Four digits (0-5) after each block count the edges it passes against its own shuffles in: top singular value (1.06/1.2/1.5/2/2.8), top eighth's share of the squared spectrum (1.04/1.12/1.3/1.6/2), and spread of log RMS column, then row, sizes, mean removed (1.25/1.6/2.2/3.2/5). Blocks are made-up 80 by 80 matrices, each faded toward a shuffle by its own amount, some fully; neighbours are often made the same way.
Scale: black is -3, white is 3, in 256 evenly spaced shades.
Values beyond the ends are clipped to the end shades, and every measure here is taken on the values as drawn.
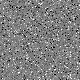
0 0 0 0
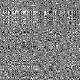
4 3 2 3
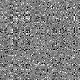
4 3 2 2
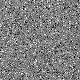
0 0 0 0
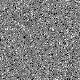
0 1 1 0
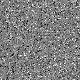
0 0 1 0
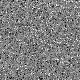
0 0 0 0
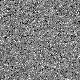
0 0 0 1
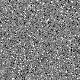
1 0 0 0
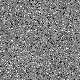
0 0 0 0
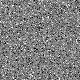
0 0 0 0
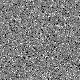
2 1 0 0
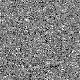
3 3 1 1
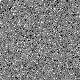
0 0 0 0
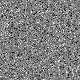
2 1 0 0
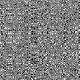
4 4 2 2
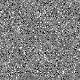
3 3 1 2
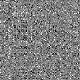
4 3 2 2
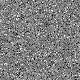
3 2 0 0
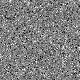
2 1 0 0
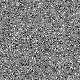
2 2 0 1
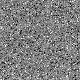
1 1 0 0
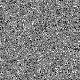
3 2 0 1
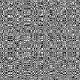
5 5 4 3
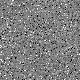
1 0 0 0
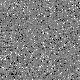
2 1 0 0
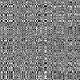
5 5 4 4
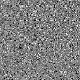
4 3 1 2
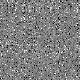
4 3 2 0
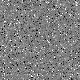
2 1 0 0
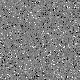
1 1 0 0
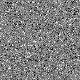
1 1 0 2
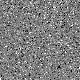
0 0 0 1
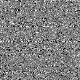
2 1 0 3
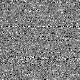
2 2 0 3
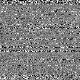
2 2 0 4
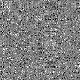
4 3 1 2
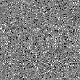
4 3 1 2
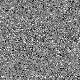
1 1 0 2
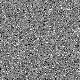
0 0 0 1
